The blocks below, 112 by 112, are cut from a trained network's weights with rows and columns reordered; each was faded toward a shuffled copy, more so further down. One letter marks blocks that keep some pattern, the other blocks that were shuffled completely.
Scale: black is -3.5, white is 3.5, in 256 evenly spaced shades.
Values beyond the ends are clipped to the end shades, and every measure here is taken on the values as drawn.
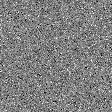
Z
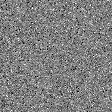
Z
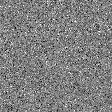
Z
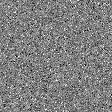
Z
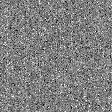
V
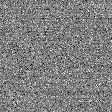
V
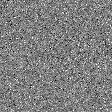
Z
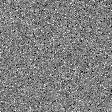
Z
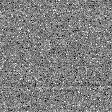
V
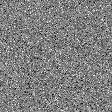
Z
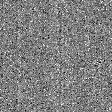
V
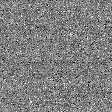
V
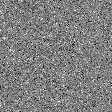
Z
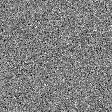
Z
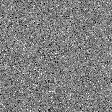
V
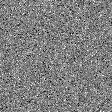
Z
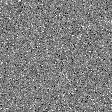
Z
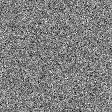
Z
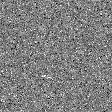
Z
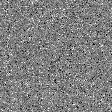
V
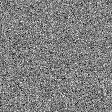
Z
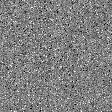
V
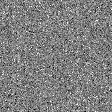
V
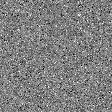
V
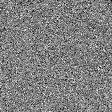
Z
